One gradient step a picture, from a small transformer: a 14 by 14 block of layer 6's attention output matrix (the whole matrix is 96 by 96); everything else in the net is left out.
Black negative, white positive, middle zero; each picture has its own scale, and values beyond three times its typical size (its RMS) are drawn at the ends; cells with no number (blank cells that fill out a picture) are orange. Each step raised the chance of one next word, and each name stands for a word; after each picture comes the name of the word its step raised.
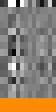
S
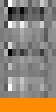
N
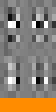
N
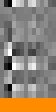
S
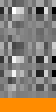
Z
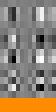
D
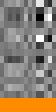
D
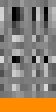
D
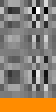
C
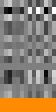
C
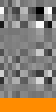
N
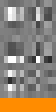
Z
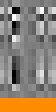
C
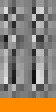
C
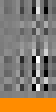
Z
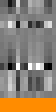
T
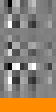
T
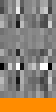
T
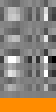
Z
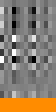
D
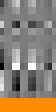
T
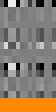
S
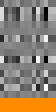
D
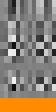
N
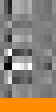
T
